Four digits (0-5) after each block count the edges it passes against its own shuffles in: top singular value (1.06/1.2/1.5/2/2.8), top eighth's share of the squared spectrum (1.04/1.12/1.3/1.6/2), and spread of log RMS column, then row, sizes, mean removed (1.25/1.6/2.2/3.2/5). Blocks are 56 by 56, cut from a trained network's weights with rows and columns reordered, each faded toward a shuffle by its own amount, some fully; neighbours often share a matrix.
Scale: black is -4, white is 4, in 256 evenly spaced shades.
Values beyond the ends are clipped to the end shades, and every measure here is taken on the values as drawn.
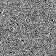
1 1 0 0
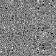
3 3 1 0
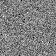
0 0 0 0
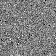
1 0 0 0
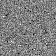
0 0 0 0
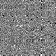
3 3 1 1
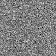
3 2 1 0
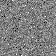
0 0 0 0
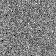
1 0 0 0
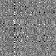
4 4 2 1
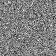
0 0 0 0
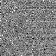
3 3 1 1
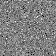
2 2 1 1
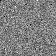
0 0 0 0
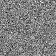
0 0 0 0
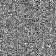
2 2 0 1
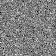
1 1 0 0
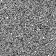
0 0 0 0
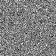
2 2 0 0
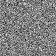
2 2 0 0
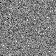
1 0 0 0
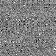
3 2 1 1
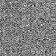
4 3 0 2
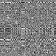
4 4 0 3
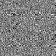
4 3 0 2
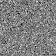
1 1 0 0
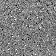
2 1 0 0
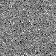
2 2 0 0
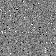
1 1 0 0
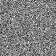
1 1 0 0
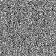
3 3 0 1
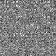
3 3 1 1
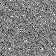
2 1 0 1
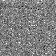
3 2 0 1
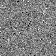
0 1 0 0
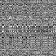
4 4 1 2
